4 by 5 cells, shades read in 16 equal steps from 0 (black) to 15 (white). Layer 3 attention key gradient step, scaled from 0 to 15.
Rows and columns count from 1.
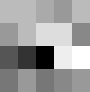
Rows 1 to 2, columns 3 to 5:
10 9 11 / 13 13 8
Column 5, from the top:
11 8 15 9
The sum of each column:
32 34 30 44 43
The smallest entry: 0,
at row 3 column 3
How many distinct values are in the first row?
3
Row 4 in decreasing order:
9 9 8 7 7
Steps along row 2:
up up same down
